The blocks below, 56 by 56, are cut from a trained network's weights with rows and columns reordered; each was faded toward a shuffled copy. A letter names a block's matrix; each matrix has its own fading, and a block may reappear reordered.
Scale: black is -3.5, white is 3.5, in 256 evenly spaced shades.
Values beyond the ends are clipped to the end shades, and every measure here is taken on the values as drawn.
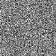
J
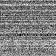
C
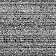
C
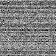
C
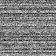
C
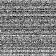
C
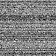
C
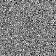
J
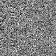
J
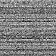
C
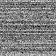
C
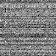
C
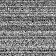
C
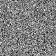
J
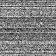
C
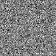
J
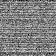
C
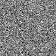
J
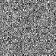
J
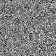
J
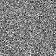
J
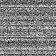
C
